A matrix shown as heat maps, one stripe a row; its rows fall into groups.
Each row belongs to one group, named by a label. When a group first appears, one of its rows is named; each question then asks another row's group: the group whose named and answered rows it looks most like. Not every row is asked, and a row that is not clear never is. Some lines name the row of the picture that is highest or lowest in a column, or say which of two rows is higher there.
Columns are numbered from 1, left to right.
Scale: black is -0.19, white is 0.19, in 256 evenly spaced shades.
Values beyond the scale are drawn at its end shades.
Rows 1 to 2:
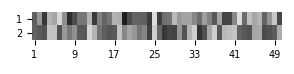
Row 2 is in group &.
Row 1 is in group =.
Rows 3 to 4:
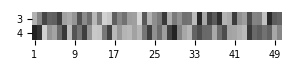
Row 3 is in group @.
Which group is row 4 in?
&
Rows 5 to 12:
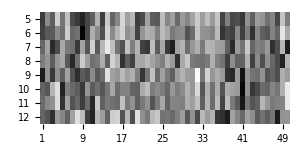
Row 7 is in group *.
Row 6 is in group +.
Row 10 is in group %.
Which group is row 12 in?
@
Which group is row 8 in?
@
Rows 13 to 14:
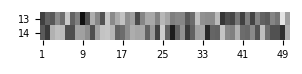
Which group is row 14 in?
&
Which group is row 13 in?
+
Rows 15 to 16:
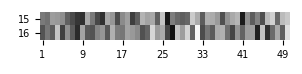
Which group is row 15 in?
%
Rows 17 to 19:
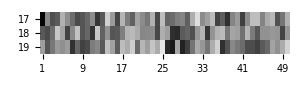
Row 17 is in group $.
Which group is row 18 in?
&
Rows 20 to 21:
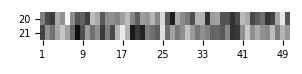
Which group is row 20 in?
+
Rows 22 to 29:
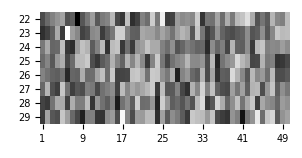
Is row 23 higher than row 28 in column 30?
Yes
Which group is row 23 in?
+
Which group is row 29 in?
$
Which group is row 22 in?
%
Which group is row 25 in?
@
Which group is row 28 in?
&
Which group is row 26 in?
@
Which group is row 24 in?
@
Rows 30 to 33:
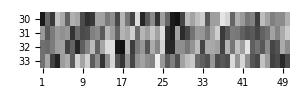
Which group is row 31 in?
+
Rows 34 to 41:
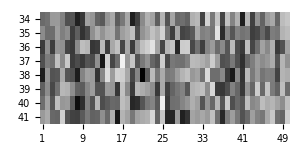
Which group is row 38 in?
*
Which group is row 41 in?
$
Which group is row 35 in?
+
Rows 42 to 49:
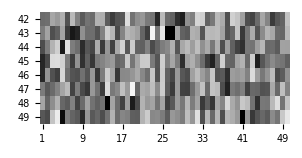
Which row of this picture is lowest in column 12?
46
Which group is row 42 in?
&
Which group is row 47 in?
+
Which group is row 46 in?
$
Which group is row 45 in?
&
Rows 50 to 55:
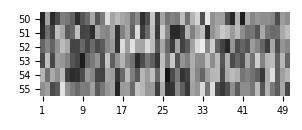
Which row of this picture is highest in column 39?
54
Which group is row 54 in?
%
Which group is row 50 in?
*
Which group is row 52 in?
$
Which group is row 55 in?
$
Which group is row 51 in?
&
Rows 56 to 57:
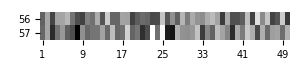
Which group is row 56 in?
=
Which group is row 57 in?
*
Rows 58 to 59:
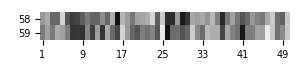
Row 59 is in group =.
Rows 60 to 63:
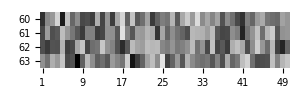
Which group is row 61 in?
$
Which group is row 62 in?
@
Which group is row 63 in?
%
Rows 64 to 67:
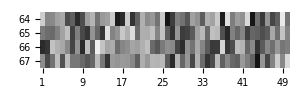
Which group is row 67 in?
+
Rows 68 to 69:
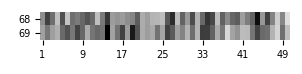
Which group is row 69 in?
%
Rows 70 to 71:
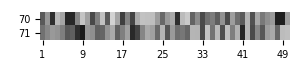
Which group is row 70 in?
@
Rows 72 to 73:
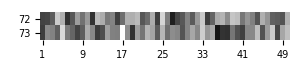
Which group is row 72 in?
&
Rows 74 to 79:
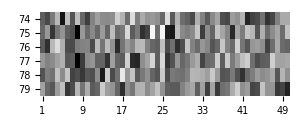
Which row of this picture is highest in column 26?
74
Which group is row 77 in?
%
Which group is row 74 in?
+
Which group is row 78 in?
=
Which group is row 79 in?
@
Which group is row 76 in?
&
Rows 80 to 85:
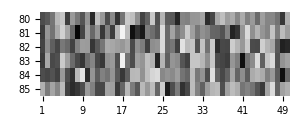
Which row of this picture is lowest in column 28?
80
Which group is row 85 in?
%
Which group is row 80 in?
&
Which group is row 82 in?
@
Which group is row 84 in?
@
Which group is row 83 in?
$
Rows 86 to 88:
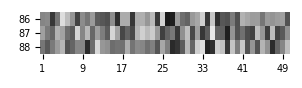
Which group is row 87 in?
@
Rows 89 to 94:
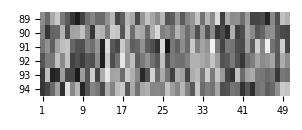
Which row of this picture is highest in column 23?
93
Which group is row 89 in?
%
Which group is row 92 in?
=
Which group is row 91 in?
=
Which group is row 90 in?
@
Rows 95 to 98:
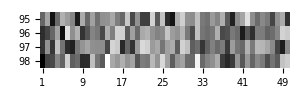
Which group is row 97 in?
@
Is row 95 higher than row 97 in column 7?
Yes
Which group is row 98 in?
+
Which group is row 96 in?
+
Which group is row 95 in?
*
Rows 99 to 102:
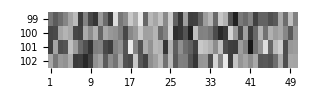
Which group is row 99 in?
+
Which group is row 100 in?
&
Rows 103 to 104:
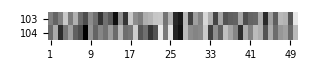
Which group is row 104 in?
*
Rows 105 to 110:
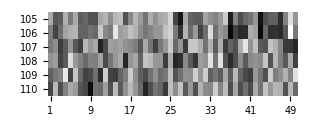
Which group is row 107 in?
@
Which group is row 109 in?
=
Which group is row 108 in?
$
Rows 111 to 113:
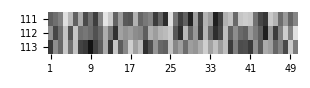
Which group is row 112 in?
+
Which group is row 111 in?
&
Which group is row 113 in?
=
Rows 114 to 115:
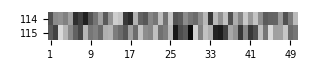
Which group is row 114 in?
%
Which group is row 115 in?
&
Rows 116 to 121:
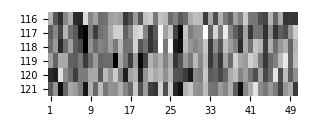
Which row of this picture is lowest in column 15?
120
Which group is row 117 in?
*
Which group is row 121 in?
*
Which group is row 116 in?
@
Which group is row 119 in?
%
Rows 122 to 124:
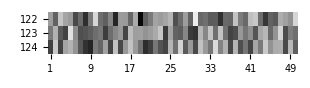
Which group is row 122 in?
%
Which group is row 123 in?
$
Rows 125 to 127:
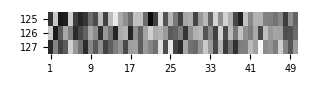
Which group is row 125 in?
*
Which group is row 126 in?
@
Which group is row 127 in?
$
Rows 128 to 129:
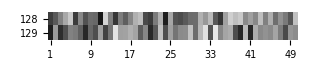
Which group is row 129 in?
*
